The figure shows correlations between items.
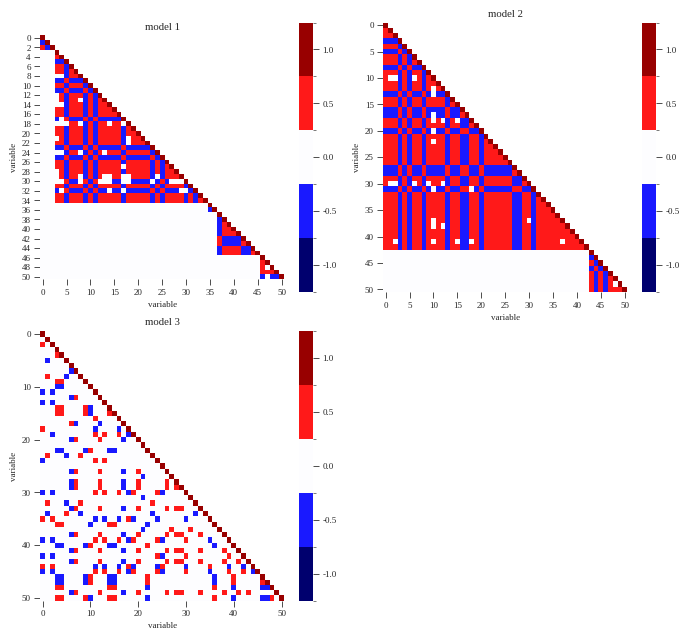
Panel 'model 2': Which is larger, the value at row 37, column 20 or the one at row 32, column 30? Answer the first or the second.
the second
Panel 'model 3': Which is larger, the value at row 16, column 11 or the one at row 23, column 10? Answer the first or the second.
the first
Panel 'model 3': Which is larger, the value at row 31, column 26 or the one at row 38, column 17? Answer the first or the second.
the first
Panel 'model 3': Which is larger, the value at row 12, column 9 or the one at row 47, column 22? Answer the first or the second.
the second
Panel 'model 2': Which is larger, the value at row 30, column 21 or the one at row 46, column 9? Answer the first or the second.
the first
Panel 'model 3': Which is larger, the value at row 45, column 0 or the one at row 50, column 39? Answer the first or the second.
the second
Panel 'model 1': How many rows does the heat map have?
51
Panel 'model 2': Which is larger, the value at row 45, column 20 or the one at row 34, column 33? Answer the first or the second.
the second
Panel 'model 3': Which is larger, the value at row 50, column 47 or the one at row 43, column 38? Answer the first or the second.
the second
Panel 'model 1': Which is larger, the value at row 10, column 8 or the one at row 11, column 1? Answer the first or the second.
the first
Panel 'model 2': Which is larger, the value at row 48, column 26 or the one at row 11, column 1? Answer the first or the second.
the second
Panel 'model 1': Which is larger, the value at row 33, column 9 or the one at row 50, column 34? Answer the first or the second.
the second
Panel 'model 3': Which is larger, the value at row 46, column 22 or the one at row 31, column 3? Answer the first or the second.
the first
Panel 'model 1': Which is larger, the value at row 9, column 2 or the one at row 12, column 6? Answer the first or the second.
the second
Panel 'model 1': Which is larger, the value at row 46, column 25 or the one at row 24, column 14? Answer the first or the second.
the second
